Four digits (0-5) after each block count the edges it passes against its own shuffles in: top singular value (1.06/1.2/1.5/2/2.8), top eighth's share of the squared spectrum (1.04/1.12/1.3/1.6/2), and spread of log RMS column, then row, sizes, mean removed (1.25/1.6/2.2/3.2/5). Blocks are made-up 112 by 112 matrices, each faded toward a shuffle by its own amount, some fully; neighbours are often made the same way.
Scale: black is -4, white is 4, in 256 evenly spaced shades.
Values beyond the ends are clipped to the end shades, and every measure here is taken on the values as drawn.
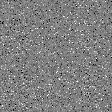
3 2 0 0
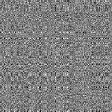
5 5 3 3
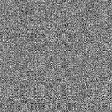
4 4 2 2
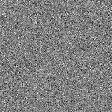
3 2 1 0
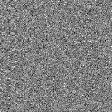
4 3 1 1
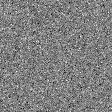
1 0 0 0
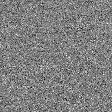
2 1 0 0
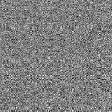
4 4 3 3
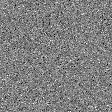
0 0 0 0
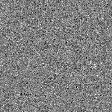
3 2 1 1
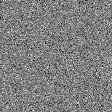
2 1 0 0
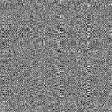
5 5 3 3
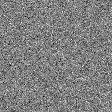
2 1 0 0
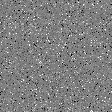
2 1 0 0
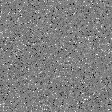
2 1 0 0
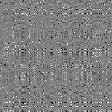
5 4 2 3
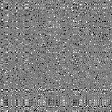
5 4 3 3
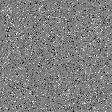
3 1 0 0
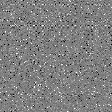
4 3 1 1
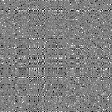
5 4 3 3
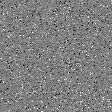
2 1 0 0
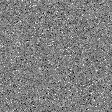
0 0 0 0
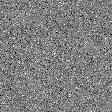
0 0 0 0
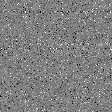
3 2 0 1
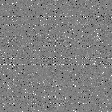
4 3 1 2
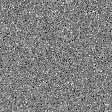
1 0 0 0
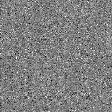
4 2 1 1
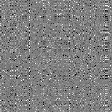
5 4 3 2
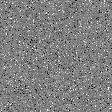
0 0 0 0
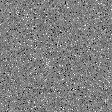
3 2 0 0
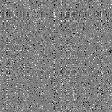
5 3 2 2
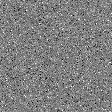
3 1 0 0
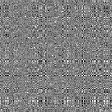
5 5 4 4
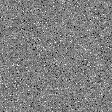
3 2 0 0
